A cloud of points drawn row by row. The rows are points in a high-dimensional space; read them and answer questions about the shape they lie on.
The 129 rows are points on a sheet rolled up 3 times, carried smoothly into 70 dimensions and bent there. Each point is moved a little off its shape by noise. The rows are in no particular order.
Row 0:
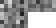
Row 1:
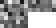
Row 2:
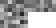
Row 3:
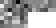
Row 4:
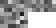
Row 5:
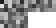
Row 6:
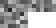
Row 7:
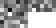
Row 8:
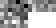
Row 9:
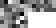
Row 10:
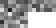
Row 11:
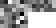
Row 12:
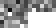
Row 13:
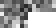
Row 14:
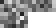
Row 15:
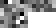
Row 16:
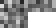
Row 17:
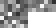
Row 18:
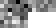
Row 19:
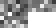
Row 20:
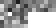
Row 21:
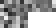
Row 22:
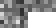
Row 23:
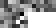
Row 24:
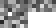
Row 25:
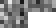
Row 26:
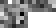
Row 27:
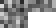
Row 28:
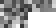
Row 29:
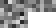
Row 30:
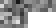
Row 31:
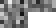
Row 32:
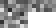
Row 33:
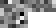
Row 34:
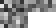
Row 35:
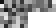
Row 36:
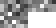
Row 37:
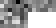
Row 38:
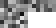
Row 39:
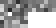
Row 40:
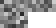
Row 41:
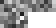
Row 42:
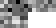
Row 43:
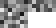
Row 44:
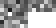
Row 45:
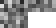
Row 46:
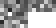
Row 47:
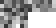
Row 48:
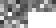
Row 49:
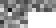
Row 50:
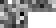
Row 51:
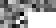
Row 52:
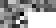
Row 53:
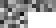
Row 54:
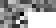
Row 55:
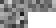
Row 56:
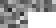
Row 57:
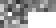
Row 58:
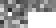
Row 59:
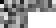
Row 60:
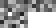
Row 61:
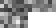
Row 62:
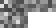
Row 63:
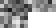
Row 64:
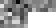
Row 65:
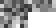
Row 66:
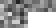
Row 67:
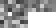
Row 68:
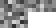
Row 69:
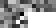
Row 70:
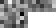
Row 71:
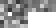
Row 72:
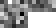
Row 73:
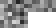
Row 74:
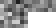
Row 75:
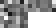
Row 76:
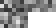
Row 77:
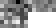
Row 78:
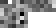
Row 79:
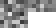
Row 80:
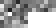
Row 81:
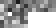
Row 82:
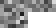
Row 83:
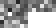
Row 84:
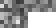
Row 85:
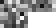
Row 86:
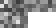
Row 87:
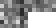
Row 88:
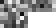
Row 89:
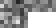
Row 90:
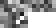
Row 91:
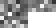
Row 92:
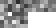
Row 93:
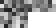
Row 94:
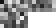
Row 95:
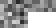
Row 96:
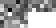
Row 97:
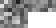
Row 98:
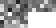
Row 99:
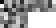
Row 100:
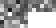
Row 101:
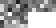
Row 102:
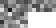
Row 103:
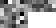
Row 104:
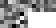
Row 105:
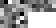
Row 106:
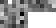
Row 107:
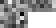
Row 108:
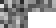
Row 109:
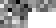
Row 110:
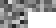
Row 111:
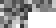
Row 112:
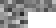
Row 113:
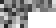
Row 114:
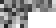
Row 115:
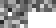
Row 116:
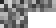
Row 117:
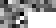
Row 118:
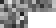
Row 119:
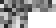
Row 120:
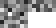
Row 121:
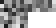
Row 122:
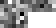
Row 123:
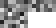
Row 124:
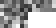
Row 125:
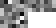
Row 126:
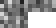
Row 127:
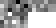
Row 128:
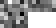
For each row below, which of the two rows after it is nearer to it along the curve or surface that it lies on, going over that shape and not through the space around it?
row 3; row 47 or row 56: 56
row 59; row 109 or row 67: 109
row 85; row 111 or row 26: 26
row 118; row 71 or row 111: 71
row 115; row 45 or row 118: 118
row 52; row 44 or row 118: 44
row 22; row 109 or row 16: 16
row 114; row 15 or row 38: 15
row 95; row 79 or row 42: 79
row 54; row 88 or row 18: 88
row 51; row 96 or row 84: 96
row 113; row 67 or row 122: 122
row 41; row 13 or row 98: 98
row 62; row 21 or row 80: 80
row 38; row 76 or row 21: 76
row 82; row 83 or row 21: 83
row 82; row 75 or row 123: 123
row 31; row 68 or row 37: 37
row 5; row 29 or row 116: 116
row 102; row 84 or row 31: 84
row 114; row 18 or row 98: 18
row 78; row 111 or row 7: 7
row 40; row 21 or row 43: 43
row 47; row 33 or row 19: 19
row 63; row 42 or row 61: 42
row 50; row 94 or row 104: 94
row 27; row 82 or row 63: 82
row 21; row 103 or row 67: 103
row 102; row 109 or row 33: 33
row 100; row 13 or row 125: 125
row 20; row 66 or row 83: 66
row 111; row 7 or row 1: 1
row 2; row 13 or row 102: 102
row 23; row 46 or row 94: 94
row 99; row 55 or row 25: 25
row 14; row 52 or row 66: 66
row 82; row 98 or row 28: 98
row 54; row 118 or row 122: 122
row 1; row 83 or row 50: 50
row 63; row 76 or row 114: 114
